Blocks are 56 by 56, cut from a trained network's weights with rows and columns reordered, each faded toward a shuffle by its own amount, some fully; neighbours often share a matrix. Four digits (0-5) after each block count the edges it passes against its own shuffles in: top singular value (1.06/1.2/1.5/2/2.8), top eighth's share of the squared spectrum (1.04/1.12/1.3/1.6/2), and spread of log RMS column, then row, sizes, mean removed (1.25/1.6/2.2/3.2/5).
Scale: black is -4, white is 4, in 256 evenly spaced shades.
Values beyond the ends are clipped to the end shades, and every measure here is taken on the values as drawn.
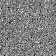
0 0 0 0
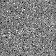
0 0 0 0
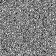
0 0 0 0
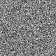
0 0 0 0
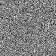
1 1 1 0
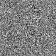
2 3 1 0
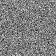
0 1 0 0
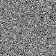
1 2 1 1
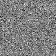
0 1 0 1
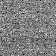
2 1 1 0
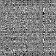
3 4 3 1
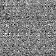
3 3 2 1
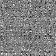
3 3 2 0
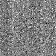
2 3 1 1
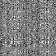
3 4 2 3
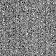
2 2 0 0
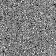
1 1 0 0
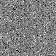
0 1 0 0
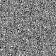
0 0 1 0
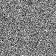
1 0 0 0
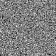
1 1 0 0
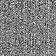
2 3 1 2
